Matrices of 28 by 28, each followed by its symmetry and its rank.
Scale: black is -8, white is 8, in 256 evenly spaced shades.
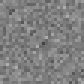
symmetric, full rank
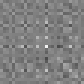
symmetric, rank three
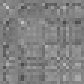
symmetric, rank three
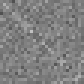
symmetric, full rank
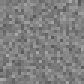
antisymmetric, full rank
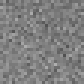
antisymmetric, full rank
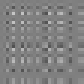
symmetric, rank one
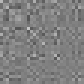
symmetric, rank three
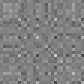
symmetric, rank three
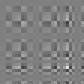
symmetric, rank one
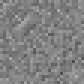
symmetric, full rank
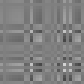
symmetric, rank one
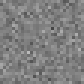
antisymmetric, full rank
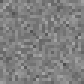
symmetric, full rank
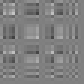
symmetric, rank one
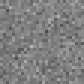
antisymmetric, full rank
